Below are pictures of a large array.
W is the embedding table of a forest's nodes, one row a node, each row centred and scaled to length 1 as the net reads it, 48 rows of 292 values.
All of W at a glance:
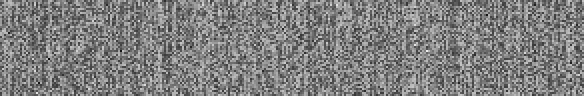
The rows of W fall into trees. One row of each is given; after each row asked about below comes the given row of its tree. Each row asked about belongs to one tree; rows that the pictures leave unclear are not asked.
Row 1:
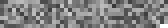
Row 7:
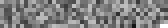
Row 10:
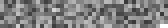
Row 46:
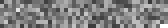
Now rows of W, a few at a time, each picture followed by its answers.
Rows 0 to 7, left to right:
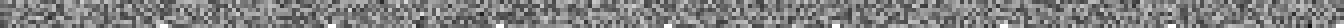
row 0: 10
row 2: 1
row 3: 7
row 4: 1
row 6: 46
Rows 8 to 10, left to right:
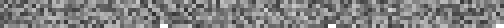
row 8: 7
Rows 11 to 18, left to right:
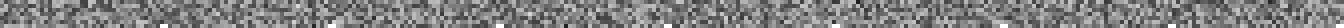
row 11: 7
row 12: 7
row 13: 1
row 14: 46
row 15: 46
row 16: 1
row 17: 7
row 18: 46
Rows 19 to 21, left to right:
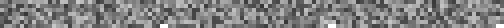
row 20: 1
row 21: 46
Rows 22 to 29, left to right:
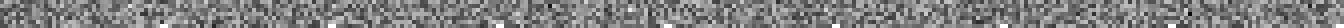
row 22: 46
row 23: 1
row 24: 1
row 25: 10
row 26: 1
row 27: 10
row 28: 7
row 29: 10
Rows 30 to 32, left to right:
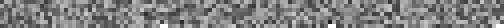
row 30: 46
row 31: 7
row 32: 10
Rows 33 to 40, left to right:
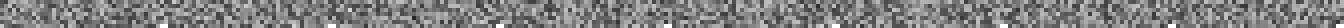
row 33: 1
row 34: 10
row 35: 7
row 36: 46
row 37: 10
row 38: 10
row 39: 7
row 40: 7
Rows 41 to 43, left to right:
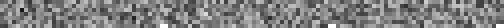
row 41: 10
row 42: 7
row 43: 7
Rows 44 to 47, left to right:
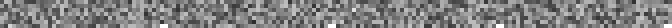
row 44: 46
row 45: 7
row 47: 46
